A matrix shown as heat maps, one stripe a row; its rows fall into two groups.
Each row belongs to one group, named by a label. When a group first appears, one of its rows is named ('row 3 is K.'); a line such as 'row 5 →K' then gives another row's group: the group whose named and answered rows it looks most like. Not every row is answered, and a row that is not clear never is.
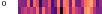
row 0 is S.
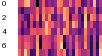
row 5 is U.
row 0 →U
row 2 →S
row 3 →S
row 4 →S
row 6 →U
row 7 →U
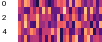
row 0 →U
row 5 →S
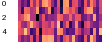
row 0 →S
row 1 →S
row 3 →S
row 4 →U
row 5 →S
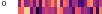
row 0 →S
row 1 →U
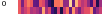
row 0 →U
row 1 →S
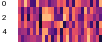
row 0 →U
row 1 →S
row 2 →S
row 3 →U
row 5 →S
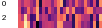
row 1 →S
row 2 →U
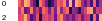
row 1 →S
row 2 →U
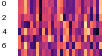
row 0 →U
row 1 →U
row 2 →U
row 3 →S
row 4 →S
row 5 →S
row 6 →U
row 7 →S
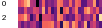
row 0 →U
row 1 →S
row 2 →U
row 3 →S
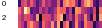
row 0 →S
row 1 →U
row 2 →U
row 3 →S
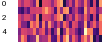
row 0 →U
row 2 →U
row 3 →S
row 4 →S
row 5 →S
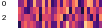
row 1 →S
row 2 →U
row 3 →S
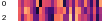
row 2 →U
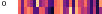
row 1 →U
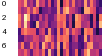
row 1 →S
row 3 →U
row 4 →S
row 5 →S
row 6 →S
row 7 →S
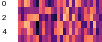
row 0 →U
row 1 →S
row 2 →S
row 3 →U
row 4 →U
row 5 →S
